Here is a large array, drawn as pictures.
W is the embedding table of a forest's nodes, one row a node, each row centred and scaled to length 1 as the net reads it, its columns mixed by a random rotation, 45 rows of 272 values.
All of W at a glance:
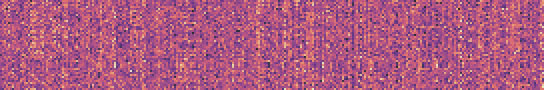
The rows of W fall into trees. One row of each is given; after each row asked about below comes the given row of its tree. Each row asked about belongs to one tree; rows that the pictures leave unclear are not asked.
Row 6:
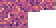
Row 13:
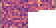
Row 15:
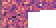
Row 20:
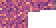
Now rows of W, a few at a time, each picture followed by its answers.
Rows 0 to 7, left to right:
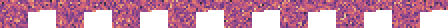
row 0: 13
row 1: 15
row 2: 13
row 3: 15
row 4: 20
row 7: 15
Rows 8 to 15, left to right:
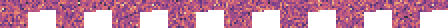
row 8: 6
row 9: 15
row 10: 15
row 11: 6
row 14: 20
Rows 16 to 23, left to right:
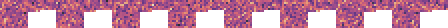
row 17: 13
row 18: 15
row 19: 6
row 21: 15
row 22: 15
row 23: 15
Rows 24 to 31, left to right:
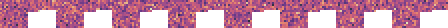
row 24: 13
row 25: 6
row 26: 15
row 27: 6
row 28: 15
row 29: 6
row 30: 13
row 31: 6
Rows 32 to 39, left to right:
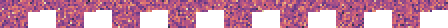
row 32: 6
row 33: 6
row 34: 13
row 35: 6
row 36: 13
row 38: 13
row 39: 6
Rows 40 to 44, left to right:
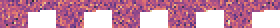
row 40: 6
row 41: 15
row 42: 13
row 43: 13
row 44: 15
